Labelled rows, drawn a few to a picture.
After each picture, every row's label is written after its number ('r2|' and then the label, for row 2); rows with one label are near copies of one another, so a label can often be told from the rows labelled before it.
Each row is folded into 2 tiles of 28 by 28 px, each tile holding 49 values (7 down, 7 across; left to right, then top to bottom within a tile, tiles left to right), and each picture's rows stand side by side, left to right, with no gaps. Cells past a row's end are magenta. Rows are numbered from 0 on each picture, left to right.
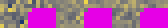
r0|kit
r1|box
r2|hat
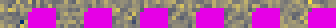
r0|kit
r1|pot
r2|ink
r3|hat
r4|hat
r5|box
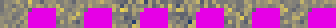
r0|box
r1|ink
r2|kit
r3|kit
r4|ink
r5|ink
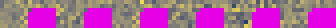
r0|box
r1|ink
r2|box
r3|hat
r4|kit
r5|pot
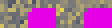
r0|kit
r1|ink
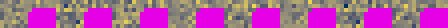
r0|pot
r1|kit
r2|pot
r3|box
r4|hat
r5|box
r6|kit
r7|hat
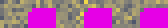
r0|pot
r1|box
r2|ink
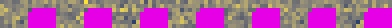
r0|ink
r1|box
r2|kit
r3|pot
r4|hat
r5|ink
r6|kit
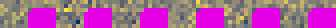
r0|ink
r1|kit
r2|kit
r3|box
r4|ink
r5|hat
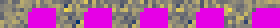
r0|pot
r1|kit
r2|kit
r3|kit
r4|ink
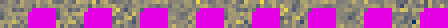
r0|pot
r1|pot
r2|ink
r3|box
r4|pot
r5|ink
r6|box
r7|kit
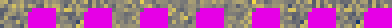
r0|hat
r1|kit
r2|box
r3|ink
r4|box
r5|kit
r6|kit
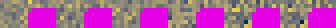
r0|box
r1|hat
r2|ink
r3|pot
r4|kit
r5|kit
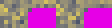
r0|ink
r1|ink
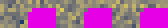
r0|kit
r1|ink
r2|hat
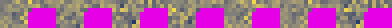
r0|box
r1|hat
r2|kit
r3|ink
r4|box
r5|box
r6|kit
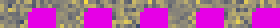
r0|kit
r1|box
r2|pot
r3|box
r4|pot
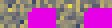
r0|kit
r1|hat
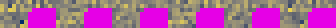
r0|kit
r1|pot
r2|hat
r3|pot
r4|hat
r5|kit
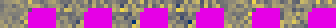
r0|box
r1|kit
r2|kit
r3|kit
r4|box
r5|pot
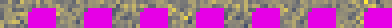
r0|pot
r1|ink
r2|hat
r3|ink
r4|hat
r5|ink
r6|box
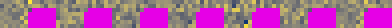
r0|box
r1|pot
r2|hat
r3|kit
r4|kit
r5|ink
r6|box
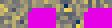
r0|ink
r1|kit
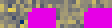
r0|kit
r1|pot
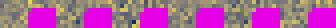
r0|box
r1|ink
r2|kit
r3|ink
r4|kit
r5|pot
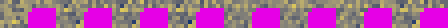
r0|pot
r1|kit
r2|kit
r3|kit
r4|hat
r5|hat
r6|hat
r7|kit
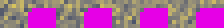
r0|hat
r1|hat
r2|ink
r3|ink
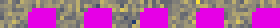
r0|pot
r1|hat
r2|kit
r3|box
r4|pot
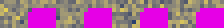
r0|ink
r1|pot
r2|kit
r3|pot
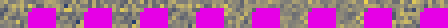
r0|hat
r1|kit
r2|kit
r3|hat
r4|ink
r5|box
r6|box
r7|pot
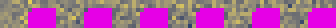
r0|box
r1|ink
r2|hat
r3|hat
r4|pot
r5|kit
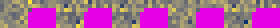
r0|box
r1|kit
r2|kit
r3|ink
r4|kit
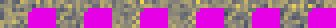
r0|pot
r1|hat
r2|box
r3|box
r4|hat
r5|hat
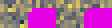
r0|kit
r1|hat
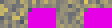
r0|ink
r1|box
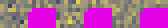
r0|kit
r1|pot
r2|ink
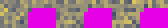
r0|ink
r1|pot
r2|pot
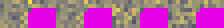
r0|box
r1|box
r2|ink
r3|pot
